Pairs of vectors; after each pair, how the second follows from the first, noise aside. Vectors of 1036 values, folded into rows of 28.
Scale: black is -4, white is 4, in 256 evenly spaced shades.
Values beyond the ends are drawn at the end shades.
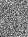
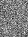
shuffled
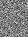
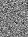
negated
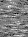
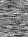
negated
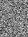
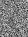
shuffled
